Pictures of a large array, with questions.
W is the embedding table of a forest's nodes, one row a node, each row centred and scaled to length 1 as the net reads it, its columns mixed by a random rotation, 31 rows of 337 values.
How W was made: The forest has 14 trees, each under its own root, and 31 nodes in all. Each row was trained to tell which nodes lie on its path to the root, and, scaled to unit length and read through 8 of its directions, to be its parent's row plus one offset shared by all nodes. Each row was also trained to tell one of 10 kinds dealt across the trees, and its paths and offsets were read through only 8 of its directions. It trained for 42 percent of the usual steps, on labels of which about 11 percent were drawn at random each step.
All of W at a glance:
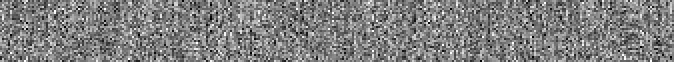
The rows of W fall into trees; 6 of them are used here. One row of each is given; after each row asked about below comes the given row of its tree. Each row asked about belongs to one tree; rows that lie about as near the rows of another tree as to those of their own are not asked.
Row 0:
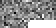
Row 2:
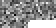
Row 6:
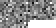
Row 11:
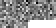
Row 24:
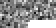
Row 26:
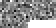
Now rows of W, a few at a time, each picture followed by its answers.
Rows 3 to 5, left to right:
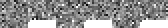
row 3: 26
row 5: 26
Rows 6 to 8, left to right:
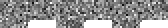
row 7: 2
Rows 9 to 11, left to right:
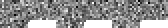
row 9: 2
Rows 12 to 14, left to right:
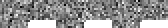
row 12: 24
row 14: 11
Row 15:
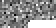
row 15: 2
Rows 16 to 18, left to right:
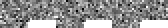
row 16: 26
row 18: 24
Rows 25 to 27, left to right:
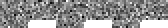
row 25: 2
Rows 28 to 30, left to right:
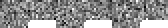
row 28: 0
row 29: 0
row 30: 24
